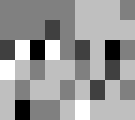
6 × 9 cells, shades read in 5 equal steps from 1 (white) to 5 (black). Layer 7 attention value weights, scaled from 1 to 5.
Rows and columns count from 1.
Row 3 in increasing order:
1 1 2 3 3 4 4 5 5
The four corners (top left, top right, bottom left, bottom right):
3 3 2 2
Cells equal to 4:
5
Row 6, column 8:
2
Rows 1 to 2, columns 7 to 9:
2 2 3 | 2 2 2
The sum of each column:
15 17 19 15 16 14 14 17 15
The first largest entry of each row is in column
1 4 3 8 7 2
